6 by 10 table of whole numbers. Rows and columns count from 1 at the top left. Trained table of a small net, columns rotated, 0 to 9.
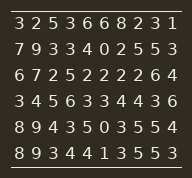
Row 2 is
7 9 3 3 4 0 2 5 5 3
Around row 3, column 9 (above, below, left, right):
5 3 2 4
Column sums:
35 40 22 24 24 12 22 23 27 21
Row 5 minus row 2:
1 0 1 0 1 0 1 0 0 1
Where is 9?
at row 2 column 2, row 5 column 2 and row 6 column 2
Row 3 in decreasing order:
7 6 6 5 4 2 2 2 2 2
